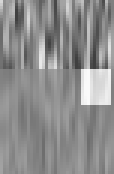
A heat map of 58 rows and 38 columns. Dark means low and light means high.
The bottom part is calmer, past a seam about 40% of the way down. Streaks run downward. The bottom left is the smoothest part. The ninth with the highest average is the middle right. An odd patch, higher than its surroundings, sits in the middle right.
